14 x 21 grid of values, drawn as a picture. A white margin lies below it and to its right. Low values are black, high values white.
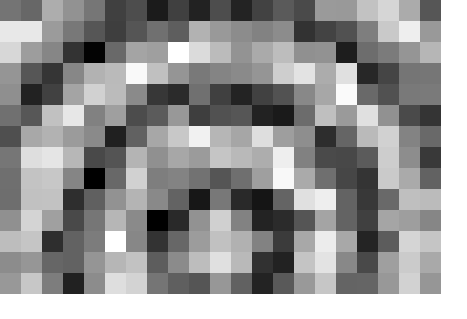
Rings: centred on the bottom middle. Ninth with the lowest average: bottom middle. Average level on the scale: 50%. Slope: none. Odd rows or columns: none.
